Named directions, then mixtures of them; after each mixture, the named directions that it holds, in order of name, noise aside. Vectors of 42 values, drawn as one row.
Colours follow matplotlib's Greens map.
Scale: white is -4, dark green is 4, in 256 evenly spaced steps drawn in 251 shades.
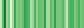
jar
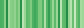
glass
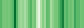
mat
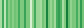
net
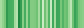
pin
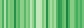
mat, net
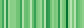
glass, net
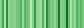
glass, net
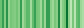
glass, net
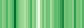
mat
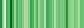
jar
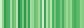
jar, pin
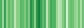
mat, net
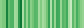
glass, pin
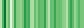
jar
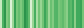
jar, net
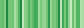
glass, pin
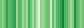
mat, pin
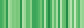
glass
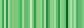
glass, net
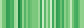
pin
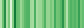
jar, mat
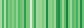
net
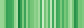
pin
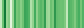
jar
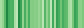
pin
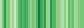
jar, mat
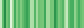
jar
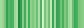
pin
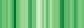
mat
